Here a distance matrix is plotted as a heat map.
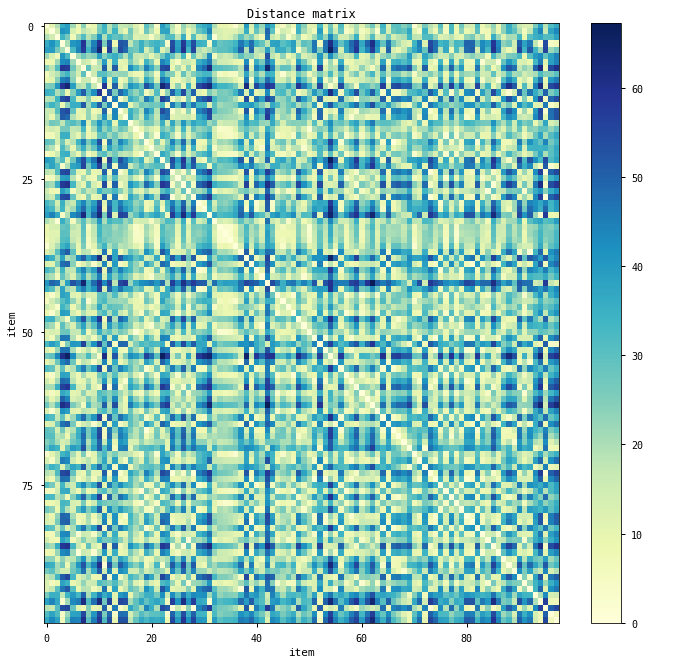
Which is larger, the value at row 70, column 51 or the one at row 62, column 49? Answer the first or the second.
the second
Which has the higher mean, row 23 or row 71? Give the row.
23
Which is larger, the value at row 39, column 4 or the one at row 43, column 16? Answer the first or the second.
the first
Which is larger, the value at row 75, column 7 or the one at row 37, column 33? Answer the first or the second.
the first
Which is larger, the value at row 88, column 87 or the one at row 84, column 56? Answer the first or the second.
the second
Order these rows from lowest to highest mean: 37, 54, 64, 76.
76, 37, 64, 54
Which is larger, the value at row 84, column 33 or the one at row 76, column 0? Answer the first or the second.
the first
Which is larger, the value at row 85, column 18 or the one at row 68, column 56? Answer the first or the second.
the first
